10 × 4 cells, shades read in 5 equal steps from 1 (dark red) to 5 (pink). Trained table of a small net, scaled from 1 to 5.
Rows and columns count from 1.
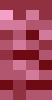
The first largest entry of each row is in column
1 1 1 4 2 4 2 3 2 1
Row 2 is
5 2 4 2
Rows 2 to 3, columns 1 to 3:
5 2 4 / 4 4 3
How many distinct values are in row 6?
3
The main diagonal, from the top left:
2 2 3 4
